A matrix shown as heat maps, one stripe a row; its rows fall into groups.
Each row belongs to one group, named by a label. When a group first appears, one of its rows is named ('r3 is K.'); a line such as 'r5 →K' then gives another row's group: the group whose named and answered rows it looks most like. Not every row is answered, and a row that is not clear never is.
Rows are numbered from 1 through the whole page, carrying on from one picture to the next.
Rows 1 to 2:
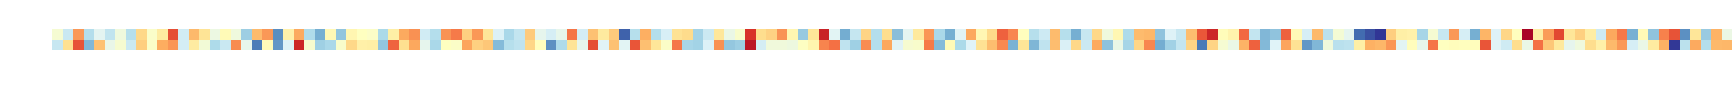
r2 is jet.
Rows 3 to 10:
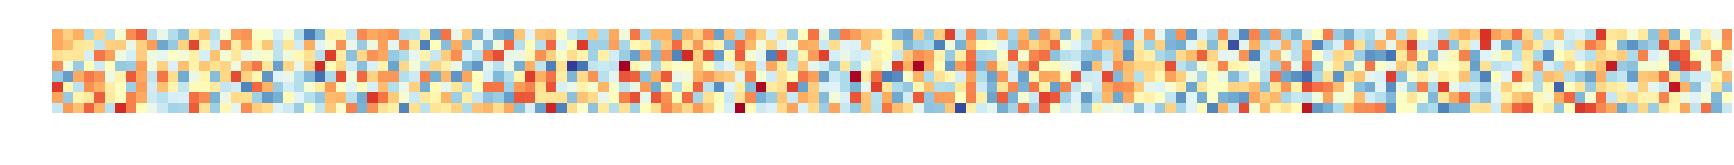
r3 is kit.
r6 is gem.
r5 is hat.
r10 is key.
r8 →hat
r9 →kit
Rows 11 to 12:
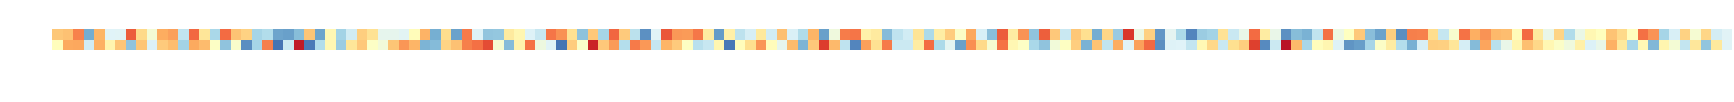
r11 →kit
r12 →jet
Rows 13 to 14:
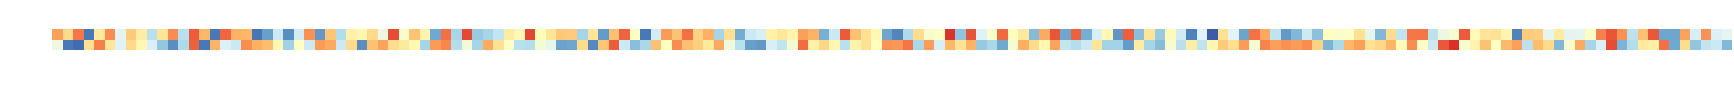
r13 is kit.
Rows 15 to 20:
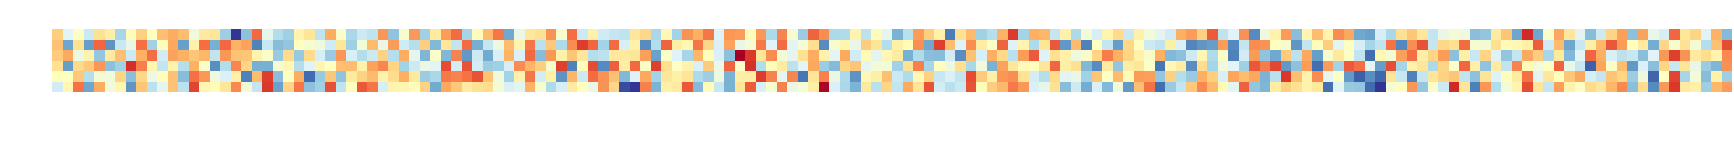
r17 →gem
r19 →jet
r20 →jet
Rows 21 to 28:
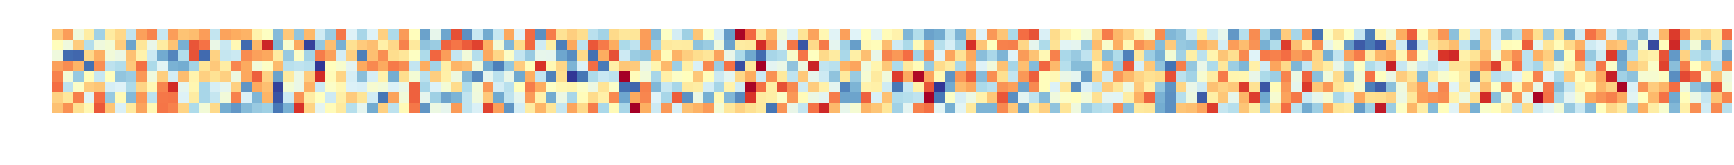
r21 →gem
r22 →jet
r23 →key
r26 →hat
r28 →hat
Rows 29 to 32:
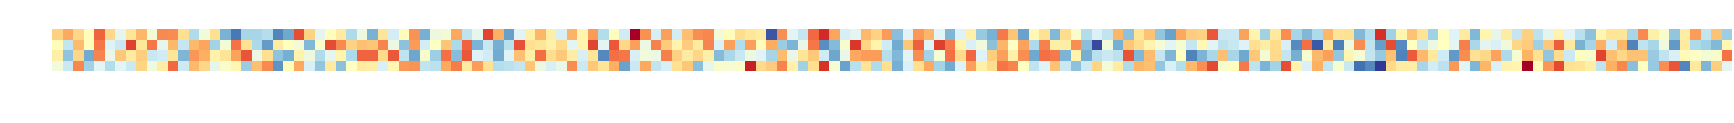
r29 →hat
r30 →kit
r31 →kit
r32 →jet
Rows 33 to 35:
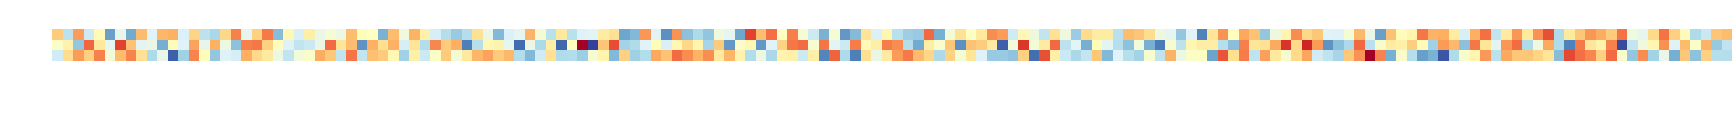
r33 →jet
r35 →key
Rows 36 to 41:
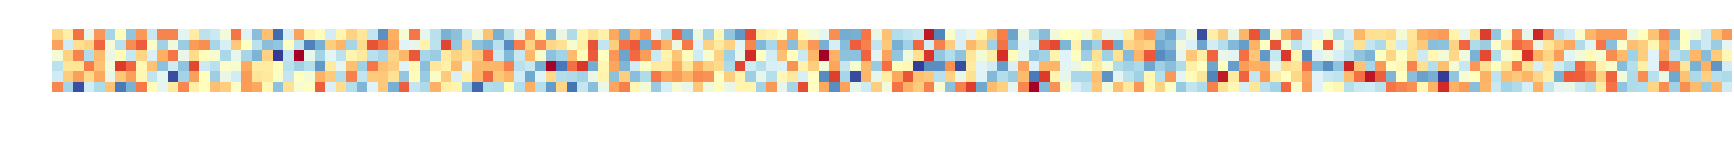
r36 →jet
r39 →key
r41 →gem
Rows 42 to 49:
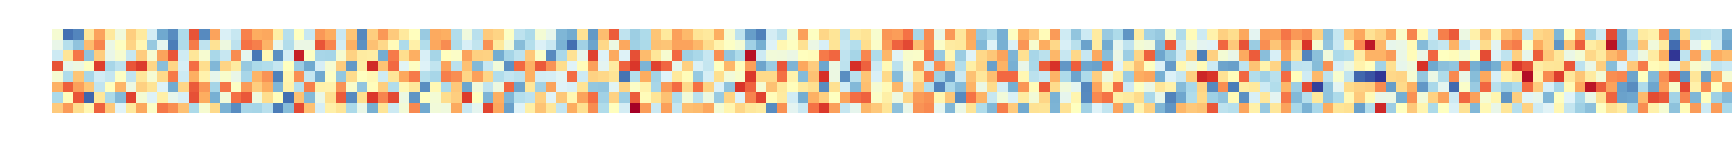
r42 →key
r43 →key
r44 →jet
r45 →kit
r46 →jet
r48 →kit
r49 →hat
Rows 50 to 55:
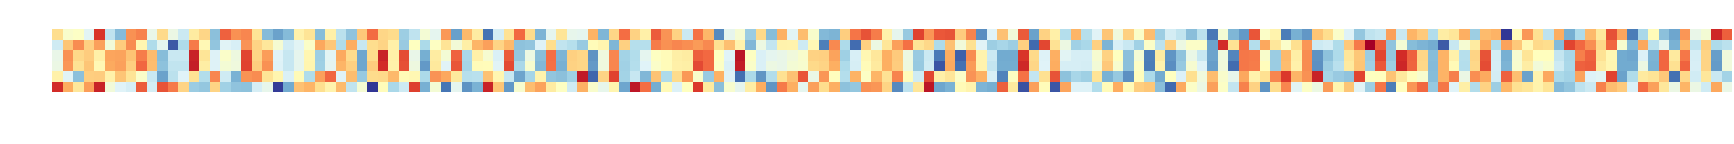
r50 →kit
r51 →key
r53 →key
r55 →hat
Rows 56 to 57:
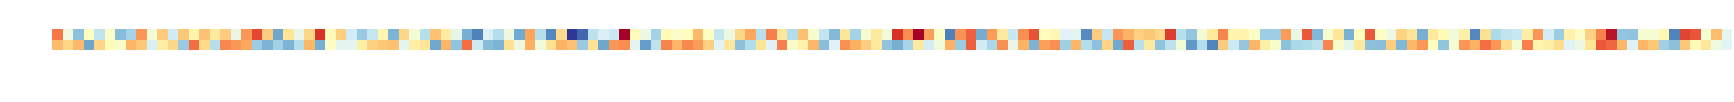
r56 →gem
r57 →kit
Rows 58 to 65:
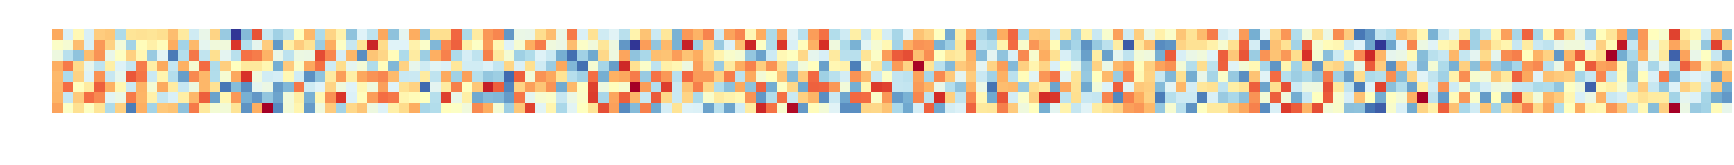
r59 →hat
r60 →key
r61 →gem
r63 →hat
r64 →kit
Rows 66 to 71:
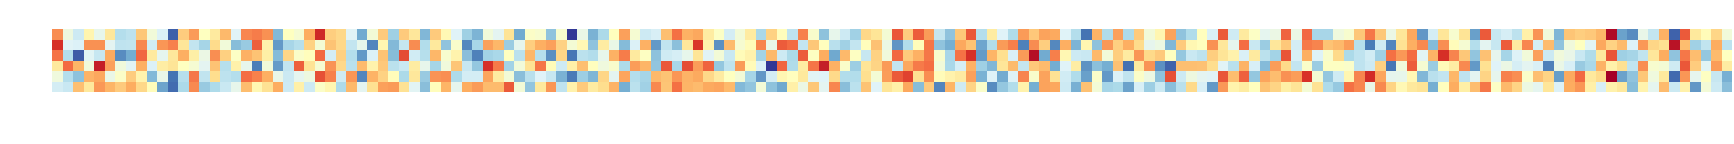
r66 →gem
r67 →hat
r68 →gem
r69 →hat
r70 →key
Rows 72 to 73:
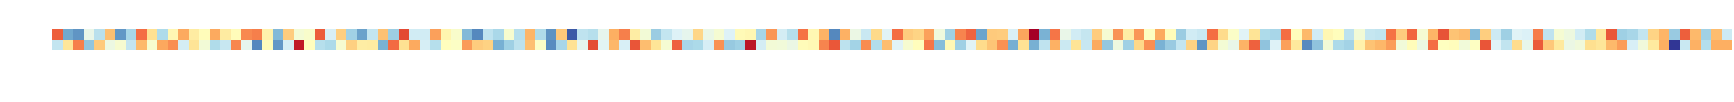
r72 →gem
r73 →jet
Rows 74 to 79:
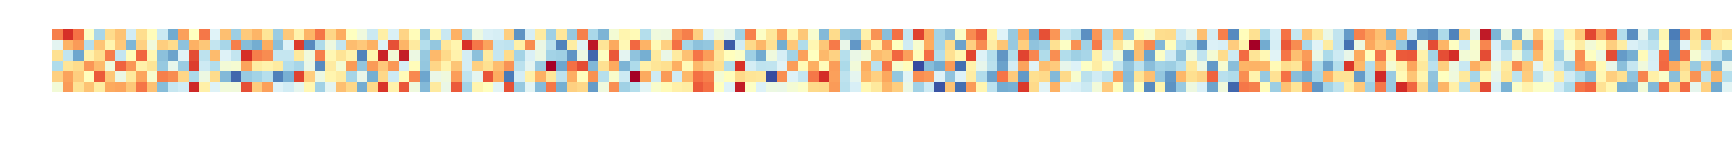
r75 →jet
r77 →key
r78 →hat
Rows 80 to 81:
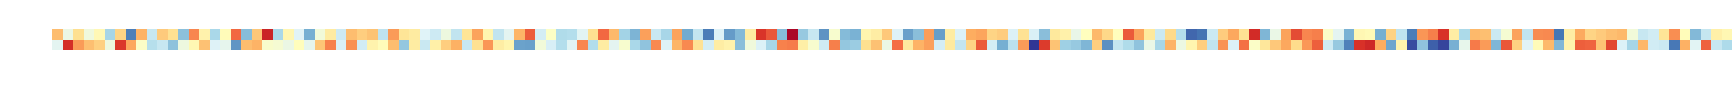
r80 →jet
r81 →key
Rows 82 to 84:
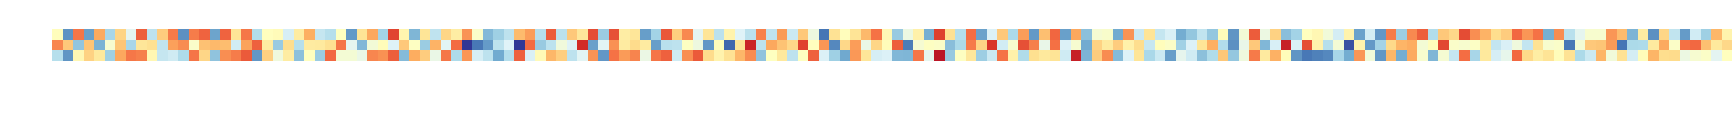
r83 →gem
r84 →kit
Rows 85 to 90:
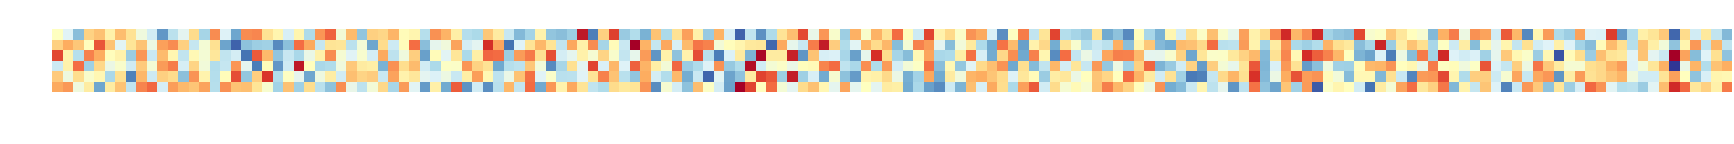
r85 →key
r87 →hat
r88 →jet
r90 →gem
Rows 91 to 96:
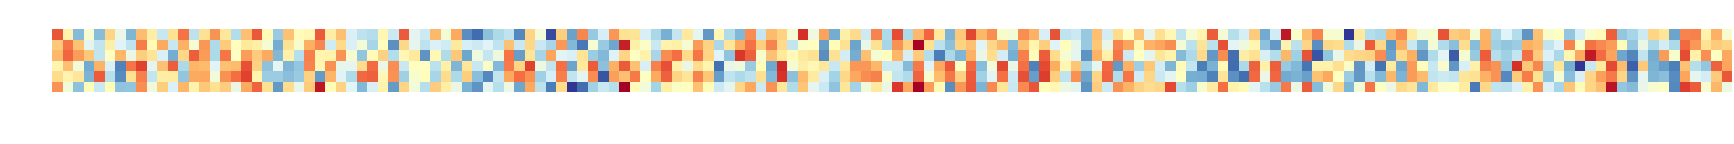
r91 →gem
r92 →gem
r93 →gem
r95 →kit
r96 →gem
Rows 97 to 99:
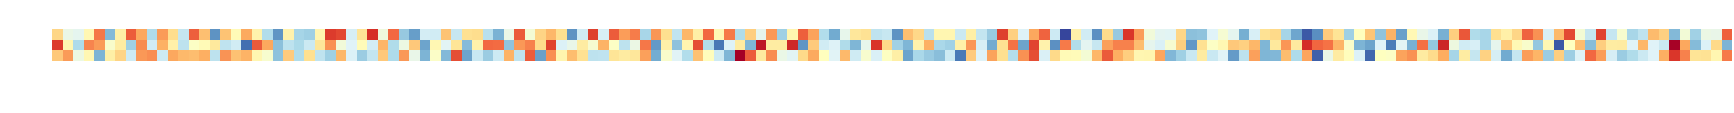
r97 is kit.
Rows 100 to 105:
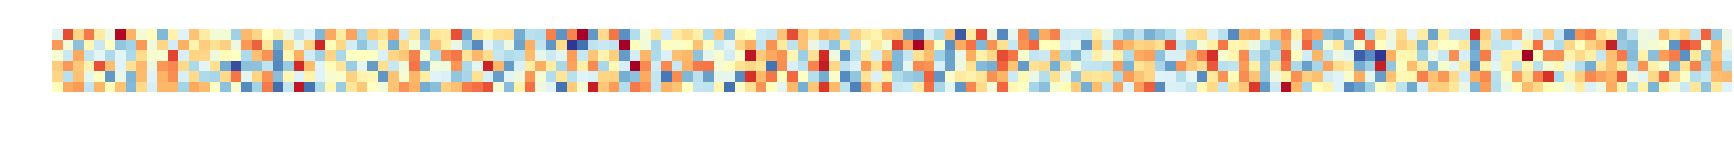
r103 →hat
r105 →jet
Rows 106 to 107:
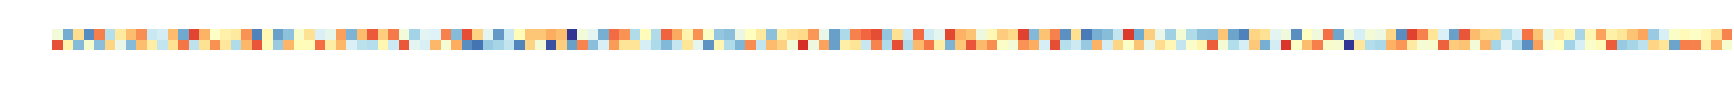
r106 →kit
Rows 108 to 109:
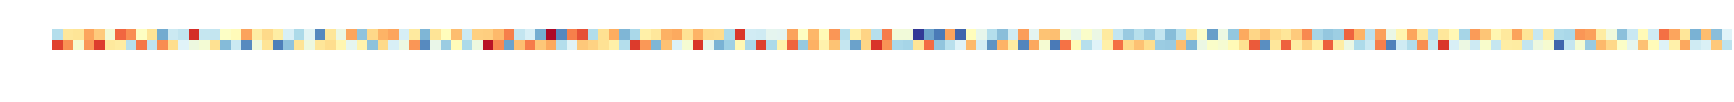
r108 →key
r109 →hat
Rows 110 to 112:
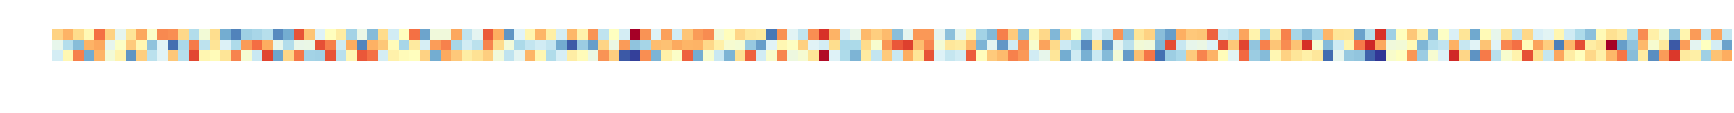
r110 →hat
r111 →key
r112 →jet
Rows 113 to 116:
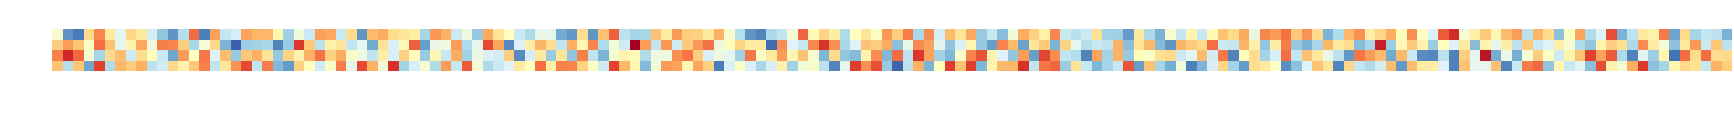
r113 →key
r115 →gem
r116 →kit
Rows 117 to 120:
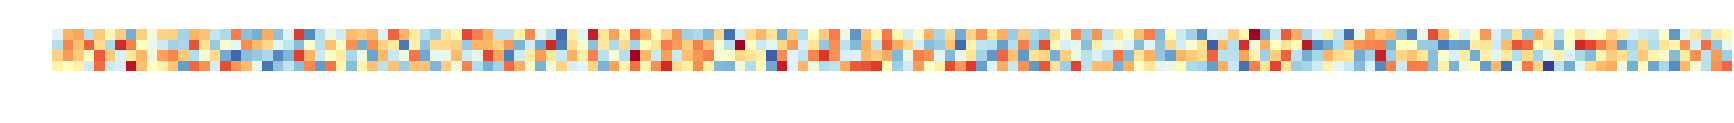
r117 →jet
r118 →key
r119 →hat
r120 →kit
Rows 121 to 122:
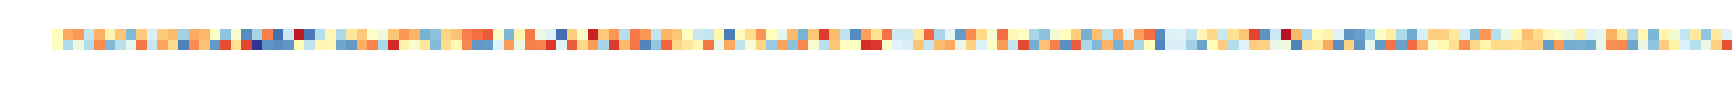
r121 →jet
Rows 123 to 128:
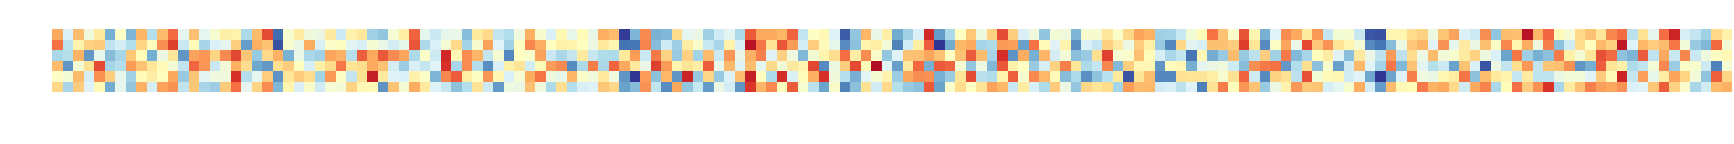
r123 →jet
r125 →kit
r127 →hat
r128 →jet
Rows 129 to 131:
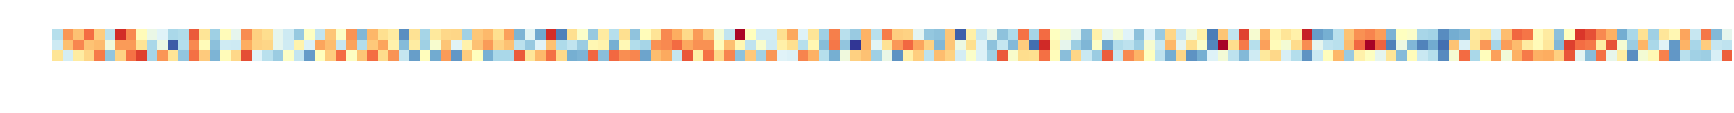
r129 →key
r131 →kit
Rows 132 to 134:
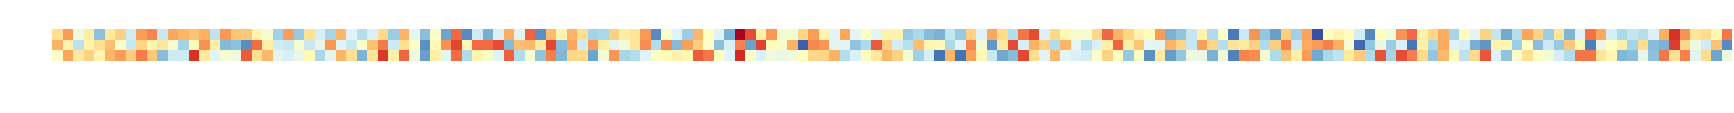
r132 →gem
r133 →hat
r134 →key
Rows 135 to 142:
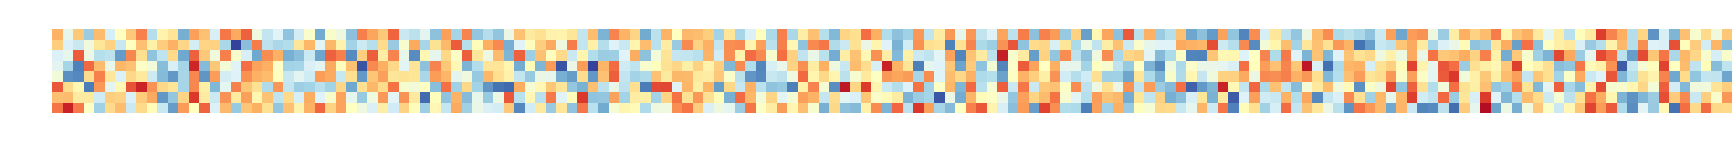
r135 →kit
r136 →hat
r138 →key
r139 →key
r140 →kit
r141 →gem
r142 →gem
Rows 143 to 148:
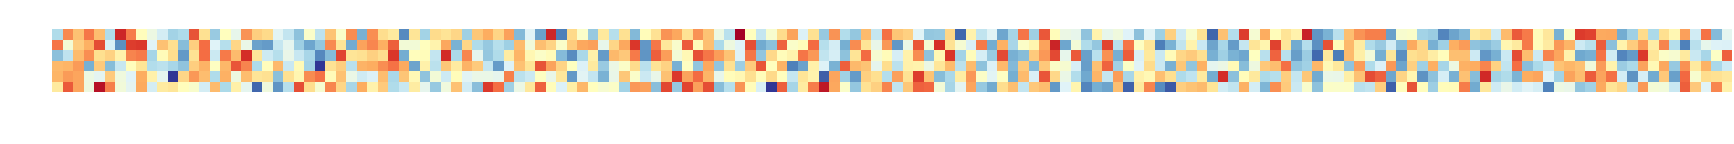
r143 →key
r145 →kit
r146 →kit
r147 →gem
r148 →hat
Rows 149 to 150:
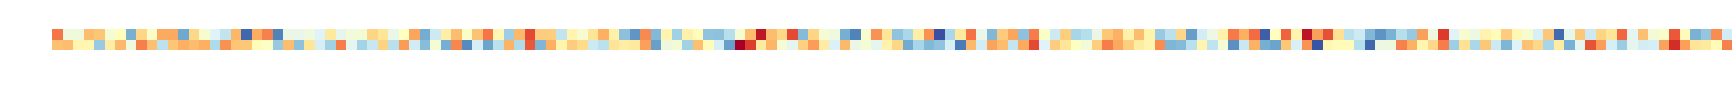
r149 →hat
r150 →gem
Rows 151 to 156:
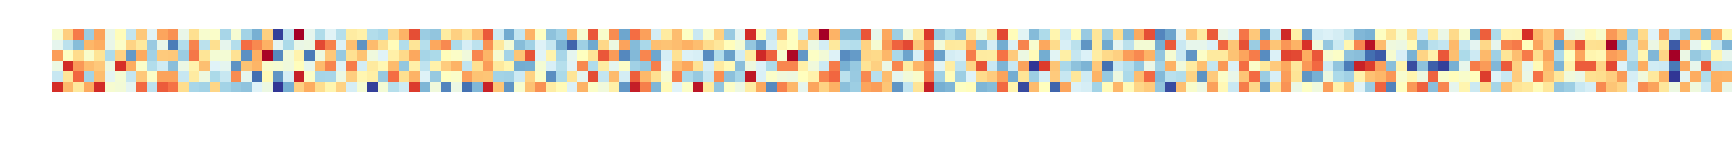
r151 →jet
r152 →key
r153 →jet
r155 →jet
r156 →hat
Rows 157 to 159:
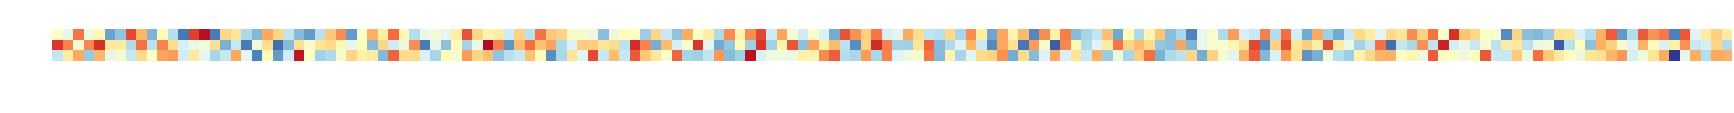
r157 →kit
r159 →jet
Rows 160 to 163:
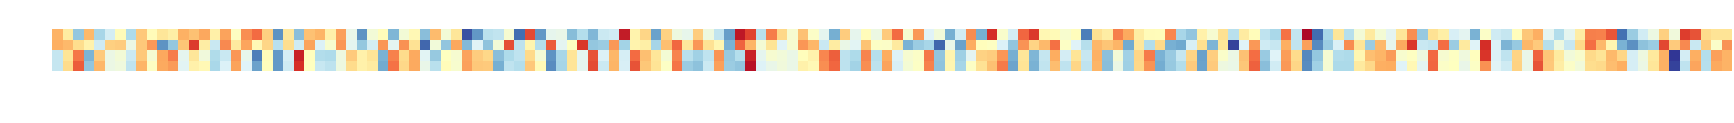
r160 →gem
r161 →gem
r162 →jet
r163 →jet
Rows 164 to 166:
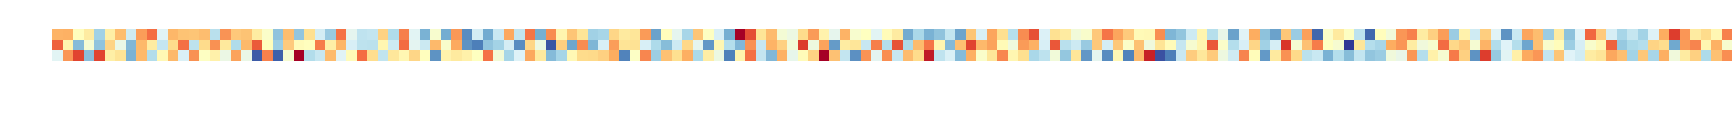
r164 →gem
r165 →gem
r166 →jet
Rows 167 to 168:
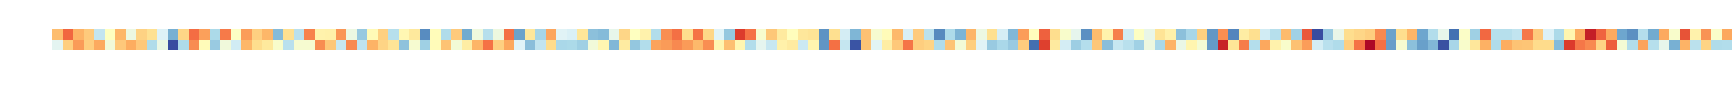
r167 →gem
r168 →key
